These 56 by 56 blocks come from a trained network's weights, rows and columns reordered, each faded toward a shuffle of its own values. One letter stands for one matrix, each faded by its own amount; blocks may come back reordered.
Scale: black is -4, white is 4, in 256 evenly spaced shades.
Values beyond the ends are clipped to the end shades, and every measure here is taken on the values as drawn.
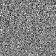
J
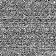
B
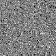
J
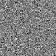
J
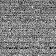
B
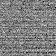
B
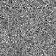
J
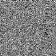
J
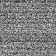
B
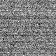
B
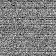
B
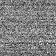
B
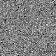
J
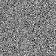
J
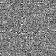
J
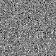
J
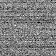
B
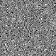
J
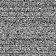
B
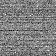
B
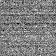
B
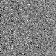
J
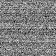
B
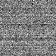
B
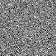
J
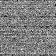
B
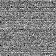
B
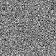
J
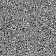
J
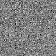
J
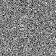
J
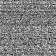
B
